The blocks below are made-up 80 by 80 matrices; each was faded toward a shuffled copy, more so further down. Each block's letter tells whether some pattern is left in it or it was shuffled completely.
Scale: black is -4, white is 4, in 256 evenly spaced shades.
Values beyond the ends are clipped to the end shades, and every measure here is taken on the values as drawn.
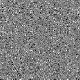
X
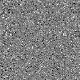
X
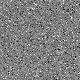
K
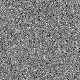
K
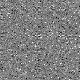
X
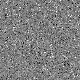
K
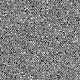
X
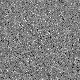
K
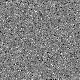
K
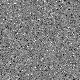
K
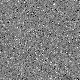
K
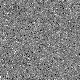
K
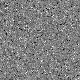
K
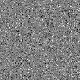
X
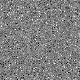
X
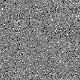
X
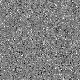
X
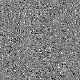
X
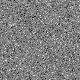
K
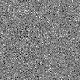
X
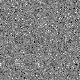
X
